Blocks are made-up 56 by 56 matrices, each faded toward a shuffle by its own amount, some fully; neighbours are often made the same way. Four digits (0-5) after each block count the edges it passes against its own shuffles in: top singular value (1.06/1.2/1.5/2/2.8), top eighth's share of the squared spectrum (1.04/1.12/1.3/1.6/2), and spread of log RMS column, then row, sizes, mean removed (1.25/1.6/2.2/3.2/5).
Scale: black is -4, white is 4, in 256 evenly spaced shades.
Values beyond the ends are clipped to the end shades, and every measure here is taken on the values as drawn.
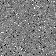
0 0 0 0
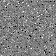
0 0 0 0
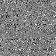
1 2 0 3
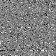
1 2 0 2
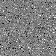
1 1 0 1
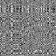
4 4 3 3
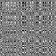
5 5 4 3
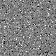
2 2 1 0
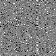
3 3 1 0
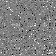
3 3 1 1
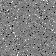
0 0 0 0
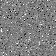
0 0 0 0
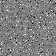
0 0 0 0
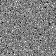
0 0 0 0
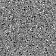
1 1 0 0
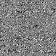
1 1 0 3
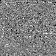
1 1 0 2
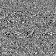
2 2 0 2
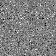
1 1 0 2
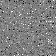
2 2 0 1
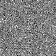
2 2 0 0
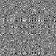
4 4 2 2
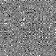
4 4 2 2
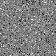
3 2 0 0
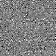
3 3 1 1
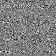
1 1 0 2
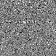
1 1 0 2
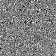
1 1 0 2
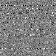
2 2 0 3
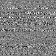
2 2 0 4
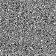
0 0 0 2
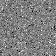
0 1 0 0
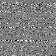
2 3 0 3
